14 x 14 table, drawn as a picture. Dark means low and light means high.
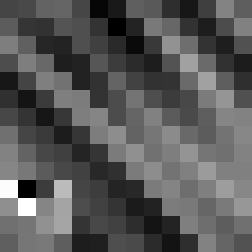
Mirror symmetry: none. Grain: diagonal, down to the right. Roughest part: bottom left. Odd patch: rougher, in the bottom left.
